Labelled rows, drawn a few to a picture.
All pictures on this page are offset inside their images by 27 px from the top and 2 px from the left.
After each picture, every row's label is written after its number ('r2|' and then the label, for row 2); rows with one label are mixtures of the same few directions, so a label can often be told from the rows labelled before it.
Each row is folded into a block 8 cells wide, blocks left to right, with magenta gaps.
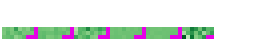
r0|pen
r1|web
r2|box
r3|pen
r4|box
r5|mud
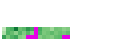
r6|box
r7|box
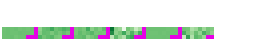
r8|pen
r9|box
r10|pen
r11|box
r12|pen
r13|mud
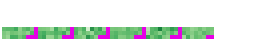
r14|web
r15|web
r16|pen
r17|web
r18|box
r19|mud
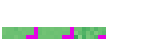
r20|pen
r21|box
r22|mud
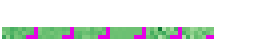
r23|mud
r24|box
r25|web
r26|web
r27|pen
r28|mud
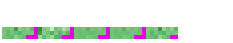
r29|pen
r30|box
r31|pen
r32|pen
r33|pen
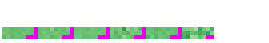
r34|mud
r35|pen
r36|web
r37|pen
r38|mud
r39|web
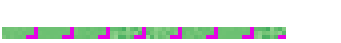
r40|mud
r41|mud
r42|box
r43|web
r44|mud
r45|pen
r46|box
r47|web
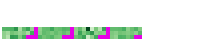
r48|web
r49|box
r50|pen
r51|web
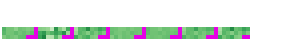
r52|box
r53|web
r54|box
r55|mud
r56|box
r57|box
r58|box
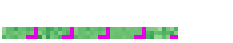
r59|box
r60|mud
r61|box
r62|pen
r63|web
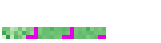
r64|mud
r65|box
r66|pen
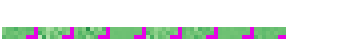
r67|box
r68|mud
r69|pen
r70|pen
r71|mud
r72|pen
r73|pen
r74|mud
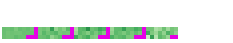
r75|pen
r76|pen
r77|box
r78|box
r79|mud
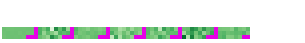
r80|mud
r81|pen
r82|box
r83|mud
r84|pen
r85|mud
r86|web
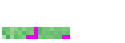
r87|mud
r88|box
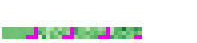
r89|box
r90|mud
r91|box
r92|box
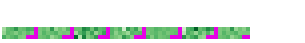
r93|box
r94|pen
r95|mud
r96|pen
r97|mud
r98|box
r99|pen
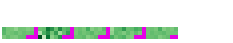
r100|box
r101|mud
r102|pen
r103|box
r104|pen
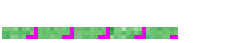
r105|web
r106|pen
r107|web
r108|box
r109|box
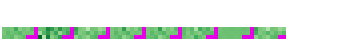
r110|pen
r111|mud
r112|box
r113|pen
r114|pen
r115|pen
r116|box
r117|box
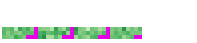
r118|pen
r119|web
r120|box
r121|pen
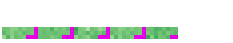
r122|mud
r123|pen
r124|box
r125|mud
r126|mud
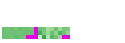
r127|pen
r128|mud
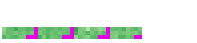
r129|box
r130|mud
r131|box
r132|web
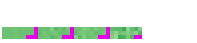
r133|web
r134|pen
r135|mud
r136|web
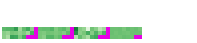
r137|web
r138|web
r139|box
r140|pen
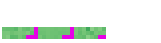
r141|web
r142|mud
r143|pen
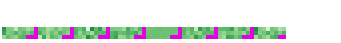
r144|box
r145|mud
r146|pen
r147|web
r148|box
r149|pen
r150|web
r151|box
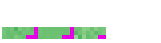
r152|pen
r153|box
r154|mud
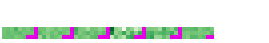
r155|pen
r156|mud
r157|box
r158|box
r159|web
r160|web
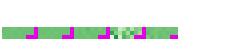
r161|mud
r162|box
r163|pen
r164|mud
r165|mud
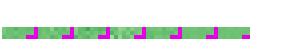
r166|box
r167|pen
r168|box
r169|mud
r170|web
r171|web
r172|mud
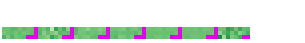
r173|mud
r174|pen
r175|box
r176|web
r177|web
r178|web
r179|mud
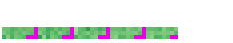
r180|mud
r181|mud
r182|box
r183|web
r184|web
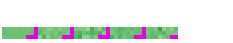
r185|box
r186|mud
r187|web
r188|mud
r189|pen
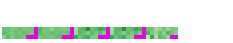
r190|mud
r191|box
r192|box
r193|box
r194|mud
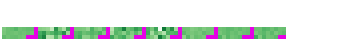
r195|box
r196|web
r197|web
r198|box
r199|pen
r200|mud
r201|mud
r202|mud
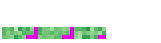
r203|pen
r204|box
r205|web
